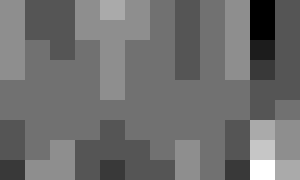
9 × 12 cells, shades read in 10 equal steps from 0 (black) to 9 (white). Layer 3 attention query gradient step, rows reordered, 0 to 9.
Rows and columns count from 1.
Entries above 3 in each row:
7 7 8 9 10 11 9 7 6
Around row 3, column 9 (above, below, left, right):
4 4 3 5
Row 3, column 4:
4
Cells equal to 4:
46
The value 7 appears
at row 8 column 11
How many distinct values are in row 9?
6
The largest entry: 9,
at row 9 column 11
